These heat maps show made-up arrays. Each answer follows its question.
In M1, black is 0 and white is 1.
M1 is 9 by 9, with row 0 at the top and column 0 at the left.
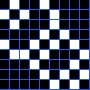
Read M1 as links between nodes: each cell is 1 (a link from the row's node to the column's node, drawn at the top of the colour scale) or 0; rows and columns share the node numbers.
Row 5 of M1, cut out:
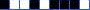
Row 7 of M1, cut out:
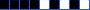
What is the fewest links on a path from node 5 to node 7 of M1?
2
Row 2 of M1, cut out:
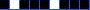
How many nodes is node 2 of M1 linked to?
2
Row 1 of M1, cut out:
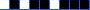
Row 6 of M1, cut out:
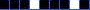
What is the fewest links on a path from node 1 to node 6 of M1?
4
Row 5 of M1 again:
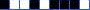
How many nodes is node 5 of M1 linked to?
4
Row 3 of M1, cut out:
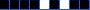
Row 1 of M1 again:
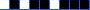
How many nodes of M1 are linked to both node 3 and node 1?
0
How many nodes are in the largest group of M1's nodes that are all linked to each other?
3
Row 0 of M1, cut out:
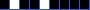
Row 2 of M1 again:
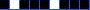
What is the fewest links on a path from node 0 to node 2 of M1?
2
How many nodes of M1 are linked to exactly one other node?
0
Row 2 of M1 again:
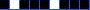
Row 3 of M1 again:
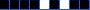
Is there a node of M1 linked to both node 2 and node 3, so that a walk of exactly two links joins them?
no
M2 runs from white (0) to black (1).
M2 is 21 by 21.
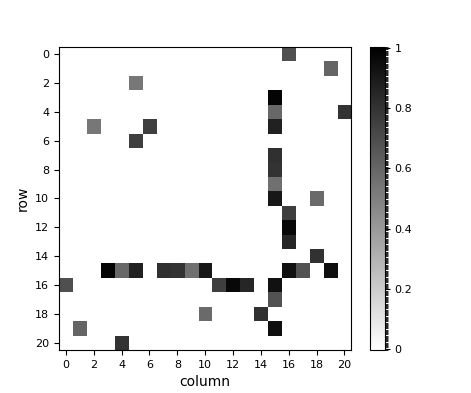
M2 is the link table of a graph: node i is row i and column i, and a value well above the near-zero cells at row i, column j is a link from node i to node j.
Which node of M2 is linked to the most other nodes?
node 15
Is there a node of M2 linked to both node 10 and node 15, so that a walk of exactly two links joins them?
no
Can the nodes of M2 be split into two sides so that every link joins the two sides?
yes
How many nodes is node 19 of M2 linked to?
2
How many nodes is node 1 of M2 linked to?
1
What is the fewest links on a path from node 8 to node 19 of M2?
2
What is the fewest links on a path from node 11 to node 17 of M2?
3
